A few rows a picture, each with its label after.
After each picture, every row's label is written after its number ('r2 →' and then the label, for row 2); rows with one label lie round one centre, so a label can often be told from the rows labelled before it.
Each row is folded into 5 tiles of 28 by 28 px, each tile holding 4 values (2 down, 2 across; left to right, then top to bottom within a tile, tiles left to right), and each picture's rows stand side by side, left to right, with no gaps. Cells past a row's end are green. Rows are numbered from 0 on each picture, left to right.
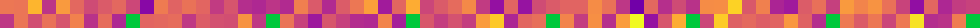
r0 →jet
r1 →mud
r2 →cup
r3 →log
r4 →log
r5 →jet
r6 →log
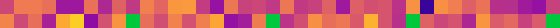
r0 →log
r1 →log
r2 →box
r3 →mud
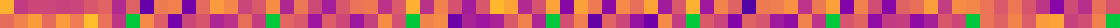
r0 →box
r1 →cup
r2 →cup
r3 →cup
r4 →cup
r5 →cup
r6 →cup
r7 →log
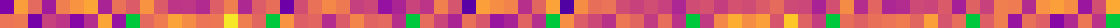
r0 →cup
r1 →box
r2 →mud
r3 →cup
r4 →mud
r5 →box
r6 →box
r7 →cup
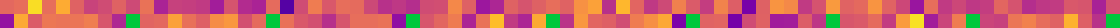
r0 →jet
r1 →box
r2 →mud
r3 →log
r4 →jet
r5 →cup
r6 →log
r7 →box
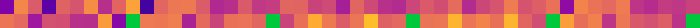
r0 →cup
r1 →mud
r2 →box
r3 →box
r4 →mud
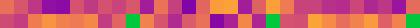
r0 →box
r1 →cup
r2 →box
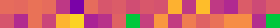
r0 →log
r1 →jet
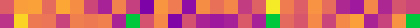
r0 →jet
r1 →cup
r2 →log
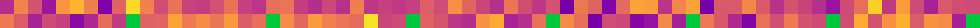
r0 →cup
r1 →box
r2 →box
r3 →log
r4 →cup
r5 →mud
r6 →jet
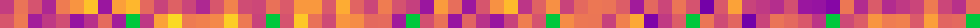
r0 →cup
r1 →box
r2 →jet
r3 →cup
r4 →log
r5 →mud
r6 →box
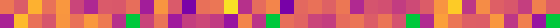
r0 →jet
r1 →cup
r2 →mud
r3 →jet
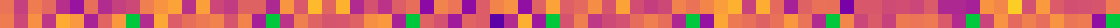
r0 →log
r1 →jet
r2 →jet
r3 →cup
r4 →jet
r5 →jet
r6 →mud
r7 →jet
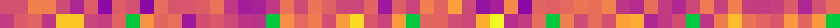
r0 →log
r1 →mud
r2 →log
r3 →log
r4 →log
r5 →box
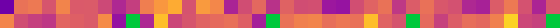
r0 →mud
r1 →jet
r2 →box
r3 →box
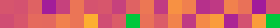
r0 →box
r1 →log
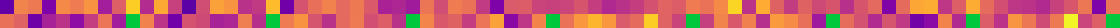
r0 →cup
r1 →cup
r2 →mud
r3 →log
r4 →box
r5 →jet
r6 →cup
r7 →box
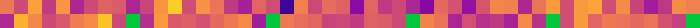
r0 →jet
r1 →jet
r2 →mud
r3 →cup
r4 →jet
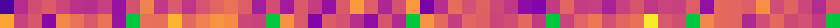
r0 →mud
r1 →box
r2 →cup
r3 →mud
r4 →box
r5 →mud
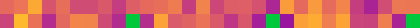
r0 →jet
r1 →jet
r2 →jet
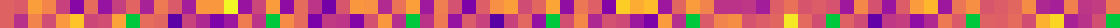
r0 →log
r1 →cup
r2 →cup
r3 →cup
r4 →cup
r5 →box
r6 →cup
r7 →log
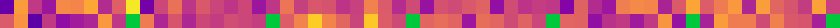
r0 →cup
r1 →mud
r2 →box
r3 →mud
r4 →cup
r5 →jet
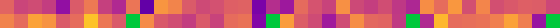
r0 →box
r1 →mud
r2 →mud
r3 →jet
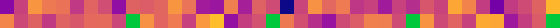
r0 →mud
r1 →log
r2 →mud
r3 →log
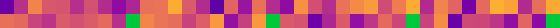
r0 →mud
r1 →log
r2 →cup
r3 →cup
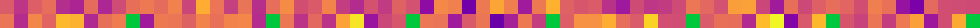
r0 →log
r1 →jet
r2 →log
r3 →cup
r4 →box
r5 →log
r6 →log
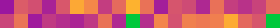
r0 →cup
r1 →box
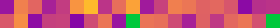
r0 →cup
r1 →mud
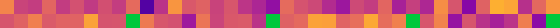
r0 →box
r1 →mud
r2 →box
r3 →cup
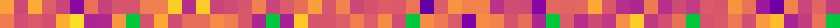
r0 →log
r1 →jet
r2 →jet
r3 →mud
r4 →log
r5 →log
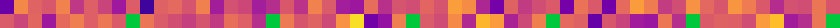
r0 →mud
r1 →mud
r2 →log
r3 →log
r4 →cup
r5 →log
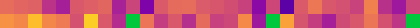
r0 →box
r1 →mud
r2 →mud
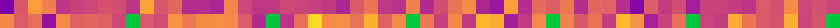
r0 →mud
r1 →box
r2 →box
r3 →log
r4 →log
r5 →box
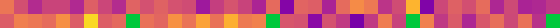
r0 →box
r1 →box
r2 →cup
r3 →mud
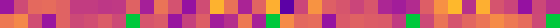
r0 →mud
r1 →cup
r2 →mud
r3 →jet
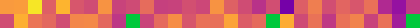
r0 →jet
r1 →box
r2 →mud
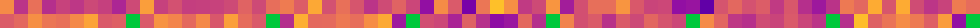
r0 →box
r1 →box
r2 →jet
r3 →cup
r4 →mud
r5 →mud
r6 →jet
